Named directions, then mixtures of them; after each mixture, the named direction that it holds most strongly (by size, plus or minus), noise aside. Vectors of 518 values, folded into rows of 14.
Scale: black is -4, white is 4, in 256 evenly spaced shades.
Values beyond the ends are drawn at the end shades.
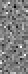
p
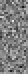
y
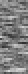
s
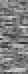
s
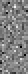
p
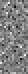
p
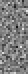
p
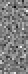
p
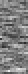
s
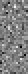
p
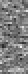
s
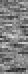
s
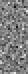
p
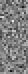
y
